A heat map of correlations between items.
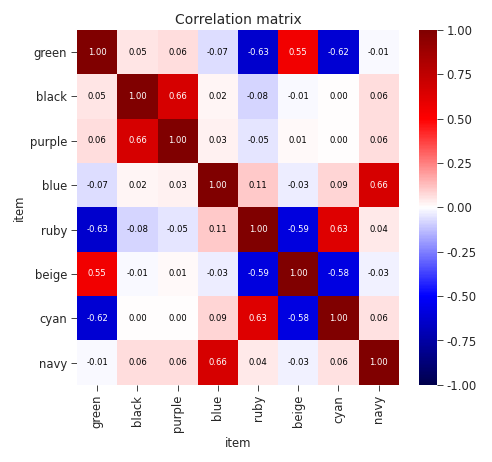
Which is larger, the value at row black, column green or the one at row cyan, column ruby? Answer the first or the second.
the second
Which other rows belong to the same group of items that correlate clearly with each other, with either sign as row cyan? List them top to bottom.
green, ruby, beige
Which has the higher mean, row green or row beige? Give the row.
green
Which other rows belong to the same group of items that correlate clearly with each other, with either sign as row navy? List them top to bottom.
blue
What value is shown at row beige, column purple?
0.01
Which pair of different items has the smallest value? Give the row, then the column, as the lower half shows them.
ruby, green
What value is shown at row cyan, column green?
-0.62
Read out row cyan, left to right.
-0.62 0.00 0.00 0.09 0.63 -0.58 1.00 0.06
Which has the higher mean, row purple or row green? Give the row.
purple
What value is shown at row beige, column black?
-0.01
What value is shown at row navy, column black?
0.06
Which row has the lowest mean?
beige
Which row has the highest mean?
navy
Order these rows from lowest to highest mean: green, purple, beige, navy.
beige, green, purple, navy
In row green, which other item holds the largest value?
beige
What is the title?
Correlation matrix
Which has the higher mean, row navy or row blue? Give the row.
navy
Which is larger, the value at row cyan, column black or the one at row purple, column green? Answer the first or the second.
the second
